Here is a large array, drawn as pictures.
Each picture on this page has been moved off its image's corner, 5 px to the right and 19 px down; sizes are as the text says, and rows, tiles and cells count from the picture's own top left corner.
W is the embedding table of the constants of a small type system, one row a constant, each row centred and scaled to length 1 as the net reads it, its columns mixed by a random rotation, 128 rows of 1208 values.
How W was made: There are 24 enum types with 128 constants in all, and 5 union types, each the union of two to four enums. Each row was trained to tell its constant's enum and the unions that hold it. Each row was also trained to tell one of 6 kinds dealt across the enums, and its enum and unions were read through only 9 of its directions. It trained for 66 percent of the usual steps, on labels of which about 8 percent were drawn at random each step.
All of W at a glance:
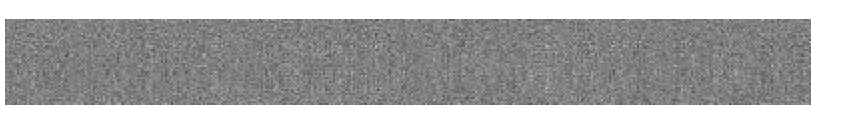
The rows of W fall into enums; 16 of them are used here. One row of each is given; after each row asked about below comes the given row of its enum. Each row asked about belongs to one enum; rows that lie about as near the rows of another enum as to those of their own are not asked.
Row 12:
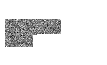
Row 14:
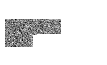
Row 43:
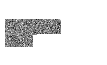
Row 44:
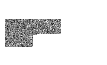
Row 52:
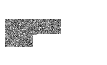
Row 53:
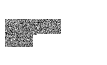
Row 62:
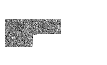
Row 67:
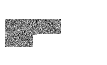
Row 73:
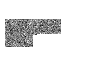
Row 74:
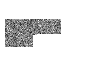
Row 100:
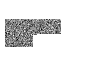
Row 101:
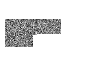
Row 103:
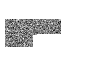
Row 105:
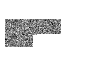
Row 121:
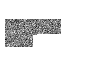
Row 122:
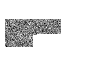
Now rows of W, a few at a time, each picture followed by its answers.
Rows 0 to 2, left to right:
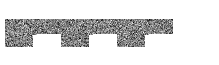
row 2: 67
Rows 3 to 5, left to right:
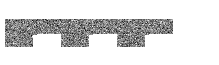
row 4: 53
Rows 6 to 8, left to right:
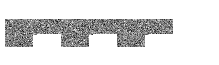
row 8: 62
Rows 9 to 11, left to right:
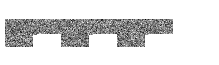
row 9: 103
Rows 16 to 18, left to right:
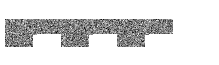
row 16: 105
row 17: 53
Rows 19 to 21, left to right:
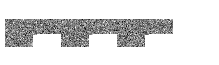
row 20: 53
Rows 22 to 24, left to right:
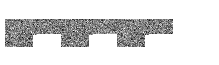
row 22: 67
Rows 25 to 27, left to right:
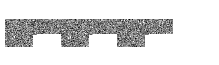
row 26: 62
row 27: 44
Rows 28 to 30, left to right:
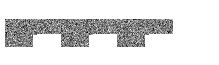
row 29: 74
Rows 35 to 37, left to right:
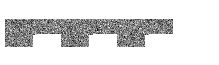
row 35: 74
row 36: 14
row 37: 67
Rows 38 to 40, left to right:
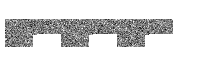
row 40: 100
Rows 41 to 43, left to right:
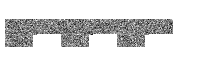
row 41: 103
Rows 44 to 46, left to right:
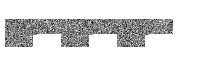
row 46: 103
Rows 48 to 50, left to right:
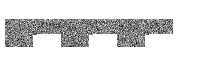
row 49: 14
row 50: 44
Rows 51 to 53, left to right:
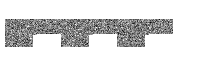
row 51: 122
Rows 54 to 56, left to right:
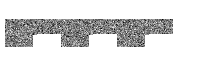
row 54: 43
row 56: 52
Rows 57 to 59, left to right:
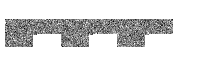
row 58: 44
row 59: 67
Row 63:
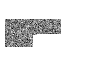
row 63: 122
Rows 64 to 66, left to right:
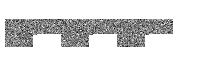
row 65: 100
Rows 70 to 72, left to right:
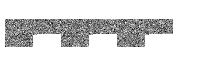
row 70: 67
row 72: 44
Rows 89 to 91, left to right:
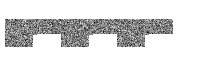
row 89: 105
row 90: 53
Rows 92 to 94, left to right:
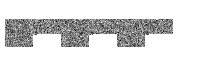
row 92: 53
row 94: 44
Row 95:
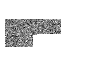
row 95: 43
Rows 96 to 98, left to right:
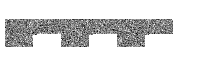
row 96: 73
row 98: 100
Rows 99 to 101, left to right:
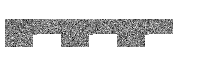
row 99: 103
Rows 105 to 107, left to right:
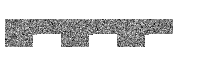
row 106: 100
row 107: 105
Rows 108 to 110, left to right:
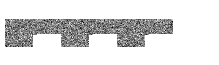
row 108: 122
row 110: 103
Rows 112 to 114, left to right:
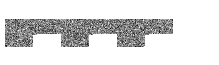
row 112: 122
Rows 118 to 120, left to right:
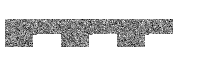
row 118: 100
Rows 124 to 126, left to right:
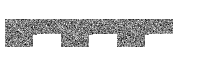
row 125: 122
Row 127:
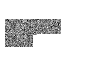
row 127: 105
